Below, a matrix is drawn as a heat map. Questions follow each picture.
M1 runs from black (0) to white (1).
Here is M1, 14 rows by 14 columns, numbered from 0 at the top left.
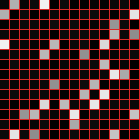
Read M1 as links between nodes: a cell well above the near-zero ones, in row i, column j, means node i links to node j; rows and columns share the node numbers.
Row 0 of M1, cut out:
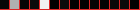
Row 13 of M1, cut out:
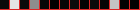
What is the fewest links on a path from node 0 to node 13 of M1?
2
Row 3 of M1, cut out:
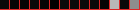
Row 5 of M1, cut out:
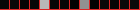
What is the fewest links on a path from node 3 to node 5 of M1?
5
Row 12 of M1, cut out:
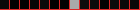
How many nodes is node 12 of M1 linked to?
1
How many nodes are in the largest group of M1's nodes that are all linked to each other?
3
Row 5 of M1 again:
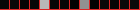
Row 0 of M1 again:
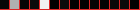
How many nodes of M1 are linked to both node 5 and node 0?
1
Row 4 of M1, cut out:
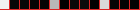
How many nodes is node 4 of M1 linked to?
3
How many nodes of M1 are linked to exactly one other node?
3
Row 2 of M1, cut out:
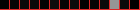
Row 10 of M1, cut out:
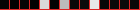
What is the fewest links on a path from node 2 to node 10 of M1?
6
